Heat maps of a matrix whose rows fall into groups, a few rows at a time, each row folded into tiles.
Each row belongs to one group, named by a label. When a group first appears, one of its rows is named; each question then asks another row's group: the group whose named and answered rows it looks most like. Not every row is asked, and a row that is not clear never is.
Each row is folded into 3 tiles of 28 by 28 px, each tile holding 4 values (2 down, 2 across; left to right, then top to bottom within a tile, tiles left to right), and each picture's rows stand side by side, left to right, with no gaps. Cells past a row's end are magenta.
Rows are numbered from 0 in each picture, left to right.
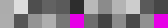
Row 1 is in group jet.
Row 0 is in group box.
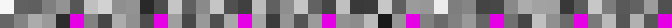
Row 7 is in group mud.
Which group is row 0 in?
mud
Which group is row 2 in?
jet
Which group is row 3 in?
jet
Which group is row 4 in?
jet
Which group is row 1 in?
box
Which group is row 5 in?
box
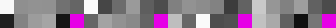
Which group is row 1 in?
mud
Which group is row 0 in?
mud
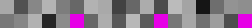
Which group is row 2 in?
mud
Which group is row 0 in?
jet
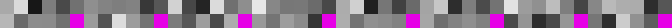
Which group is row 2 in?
jet
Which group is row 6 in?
jet
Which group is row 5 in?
box
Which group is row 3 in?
mud
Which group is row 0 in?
box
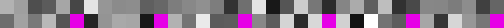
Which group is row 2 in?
box
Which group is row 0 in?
mud
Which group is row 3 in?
jet
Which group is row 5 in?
box
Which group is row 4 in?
box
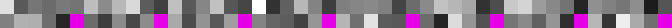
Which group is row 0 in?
mud
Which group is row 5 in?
box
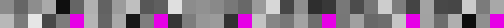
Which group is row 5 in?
jet
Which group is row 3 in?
box
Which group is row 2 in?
mud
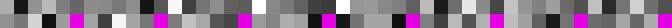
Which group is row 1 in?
box
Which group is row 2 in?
mud
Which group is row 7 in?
jet
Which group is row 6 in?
jet
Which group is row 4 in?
mud
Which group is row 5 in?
jet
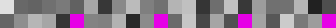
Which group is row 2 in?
mud
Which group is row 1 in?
jet
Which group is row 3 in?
box
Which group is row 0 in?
mud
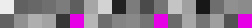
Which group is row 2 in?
mud
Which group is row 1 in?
box
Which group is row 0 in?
mud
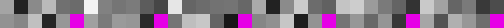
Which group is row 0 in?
jet
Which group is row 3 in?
jet
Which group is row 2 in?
mud
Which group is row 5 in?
box
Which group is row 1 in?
mud
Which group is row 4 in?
mud
